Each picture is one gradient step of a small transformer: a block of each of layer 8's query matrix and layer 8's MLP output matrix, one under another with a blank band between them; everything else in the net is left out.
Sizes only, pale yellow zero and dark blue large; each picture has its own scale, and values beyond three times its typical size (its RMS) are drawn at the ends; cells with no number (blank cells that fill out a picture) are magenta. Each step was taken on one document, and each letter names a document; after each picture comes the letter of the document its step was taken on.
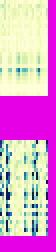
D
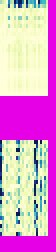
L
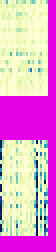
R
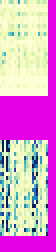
D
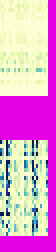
D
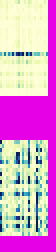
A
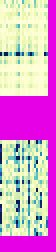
A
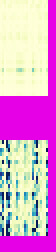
D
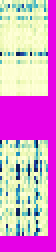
A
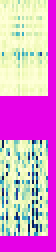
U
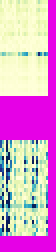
D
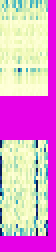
R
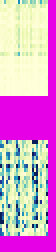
U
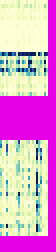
A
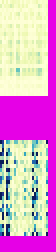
D
